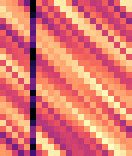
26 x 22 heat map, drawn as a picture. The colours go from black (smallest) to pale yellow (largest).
Overall the values sit about 70% of the way up the scale. The grain runs diagonally down to the right. Column 6 stands out from the rest.
